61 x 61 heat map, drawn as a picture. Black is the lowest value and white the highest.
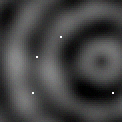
Concentric rings centre on the middle right. No single row or column stands out from its neighbours. There are four isolated cells, each far higher than the cells round it. The bottom right is the ninth with the lowest average.
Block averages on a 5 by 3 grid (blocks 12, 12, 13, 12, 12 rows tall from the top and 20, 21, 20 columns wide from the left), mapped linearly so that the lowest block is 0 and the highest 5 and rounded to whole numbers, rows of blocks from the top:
2 2 3 | 3 2 1 | 5 3 4 | 4 3 0 | 3 1 2
